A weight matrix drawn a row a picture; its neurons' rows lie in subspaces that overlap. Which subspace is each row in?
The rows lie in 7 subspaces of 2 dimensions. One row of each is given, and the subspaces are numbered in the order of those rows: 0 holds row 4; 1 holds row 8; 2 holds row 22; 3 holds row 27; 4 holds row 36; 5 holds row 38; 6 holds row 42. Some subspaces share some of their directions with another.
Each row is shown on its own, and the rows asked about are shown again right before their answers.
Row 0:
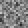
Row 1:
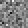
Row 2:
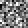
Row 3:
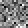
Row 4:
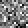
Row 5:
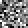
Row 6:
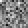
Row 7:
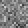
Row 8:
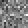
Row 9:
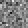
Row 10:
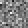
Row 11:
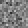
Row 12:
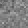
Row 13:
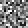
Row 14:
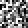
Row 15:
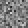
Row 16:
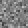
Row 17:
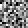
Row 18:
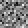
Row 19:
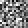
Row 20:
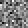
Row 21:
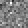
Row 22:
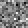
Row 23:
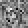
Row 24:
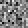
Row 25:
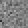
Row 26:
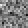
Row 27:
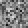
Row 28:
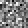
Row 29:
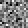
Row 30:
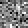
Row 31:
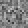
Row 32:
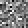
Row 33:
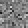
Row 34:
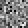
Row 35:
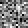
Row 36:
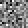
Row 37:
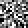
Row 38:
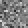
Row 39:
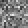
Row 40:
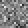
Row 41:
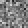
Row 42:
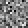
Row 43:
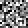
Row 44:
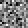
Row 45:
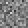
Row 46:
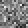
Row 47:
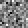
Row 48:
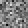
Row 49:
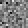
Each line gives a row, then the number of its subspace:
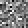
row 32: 4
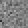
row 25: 5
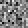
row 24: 3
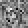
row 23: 3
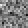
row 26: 1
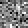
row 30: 2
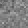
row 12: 1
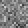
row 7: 0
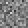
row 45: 6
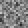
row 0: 4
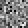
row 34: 6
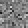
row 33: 4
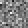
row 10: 2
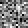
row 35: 2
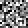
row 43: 6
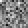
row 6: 3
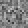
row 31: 3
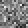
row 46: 0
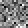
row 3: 0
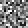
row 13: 6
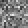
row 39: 1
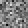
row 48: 3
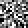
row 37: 4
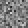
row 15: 6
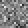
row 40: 0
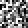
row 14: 5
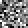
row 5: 5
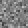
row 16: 5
